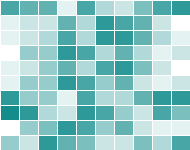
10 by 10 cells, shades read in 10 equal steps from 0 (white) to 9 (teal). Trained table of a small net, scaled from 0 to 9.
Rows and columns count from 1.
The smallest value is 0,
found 4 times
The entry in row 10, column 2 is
2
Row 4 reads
0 4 4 8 7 3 6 3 1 2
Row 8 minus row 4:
9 4 -1 -6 1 4 -2 -1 6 3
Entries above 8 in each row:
0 0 0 0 0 0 0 1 0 0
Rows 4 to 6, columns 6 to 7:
3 6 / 7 8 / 4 6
